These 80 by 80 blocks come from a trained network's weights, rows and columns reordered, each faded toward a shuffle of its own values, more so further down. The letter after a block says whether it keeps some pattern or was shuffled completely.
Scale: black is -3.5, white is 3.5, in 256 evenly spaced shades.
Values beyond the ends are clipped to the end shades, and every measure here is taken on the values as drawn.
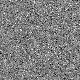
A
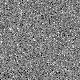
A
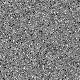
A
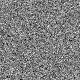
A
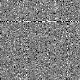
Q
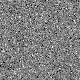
A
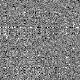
Q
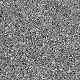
A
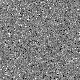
A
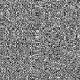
Q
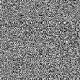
Q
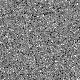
A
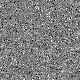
A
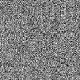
Q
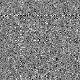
Q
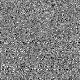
Q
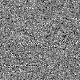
Q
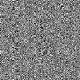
Q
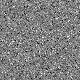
A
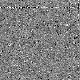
Q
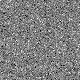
A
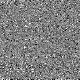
Q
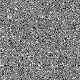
Q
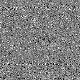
Q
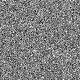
A
